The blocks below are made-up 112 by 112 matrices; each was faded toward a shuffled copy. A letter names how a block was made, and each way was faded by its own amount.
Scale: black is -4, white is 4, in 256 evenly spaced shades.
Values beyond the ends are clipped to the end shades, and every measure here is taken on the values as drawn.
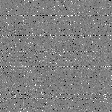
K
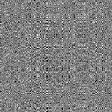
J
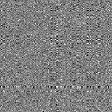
J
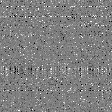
K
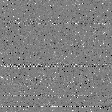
K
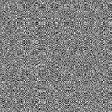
J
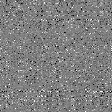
K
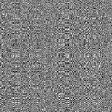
J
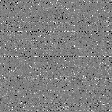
K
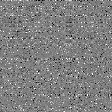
K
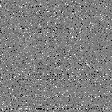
K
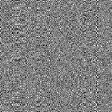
J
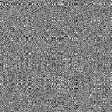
J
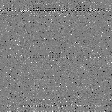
K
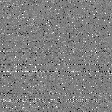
K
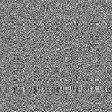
J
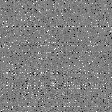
K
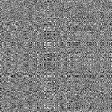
J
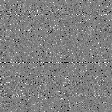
K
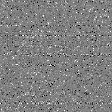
K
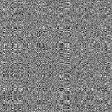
J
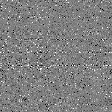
K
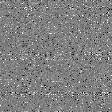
K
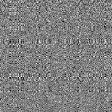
J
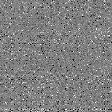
K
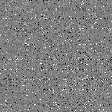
K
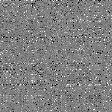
K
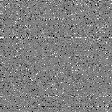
K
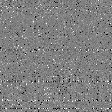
K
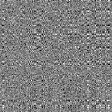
J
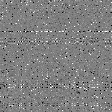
K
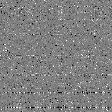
K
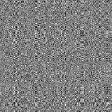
J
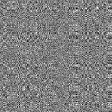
J
